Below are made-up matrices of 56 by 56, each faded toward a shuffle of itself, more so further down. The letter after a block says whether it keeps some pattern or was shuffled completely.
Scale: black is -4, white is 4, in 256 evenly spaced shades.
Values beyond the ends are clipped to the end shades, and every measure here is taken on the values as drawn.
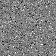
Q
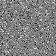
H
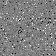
H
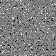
H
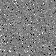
Q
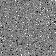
Q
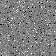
H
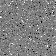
Q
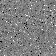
Q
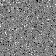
H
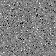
H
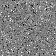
Q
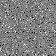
H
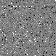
H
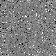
H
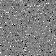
H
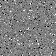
Q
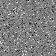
Q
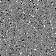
Q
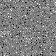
H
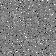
Q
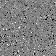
Q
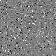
H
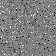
Q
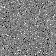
Q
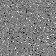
H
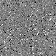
H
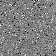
Q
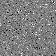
Q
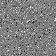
H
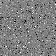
H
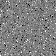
Q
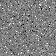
Q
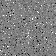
Q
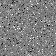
Q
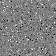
Q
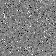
Q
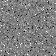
H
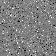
Q
